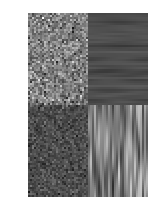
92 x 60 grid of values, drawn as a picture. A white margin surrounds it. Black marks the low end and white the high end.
The table splits into 2 rows of 2 panels. Panel 1,1: middling, fine-grained, strong in contrast. Panel 1,2: low, streaked across, faint in contrast. Panel 2,1: low, fine-grained. Panel 2,2: middling, streaked downward, strong in contrast.
